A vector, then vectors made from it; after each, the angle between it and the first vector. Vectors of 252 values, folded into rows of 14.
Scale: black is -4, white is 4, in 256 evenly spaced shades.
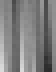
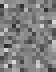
orthogonal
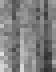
nearly parallel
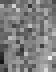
partly opposed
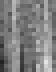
nearly opposite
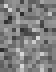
orthogonal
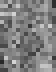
partly opposed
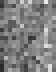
partly opposed
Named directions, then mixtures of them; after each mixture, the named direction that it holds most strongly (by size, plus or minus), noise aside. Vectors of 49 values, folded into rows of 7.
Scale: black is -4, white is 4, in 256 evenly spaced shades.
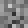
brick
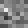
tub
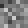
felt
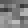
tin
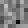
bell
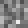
bell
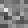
tub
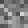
tub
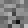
brick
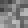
tin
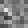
tub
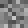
felt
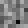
bell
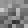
brick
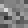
tub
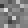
felt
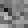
tub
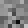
brick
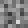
bell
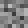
brick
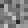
bell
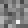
bell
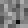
bell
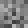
brick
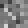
felt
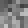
tin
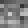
tin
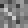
felt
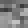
tin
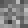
felt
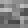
tin
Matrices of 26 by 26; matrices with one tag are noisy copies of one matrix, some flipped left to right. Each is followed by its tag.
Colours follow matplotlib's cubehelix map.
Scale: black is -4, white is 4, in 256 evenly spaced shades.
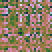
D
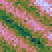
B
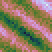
B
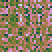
D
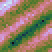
B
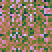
D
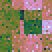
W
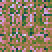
D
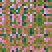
D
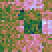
W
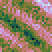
B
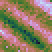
B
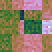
W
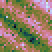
B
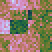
W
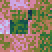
W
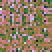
D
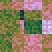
W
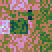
W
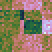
W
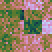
W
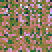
D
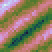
B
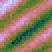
B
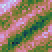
B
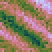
B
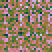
D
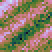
B
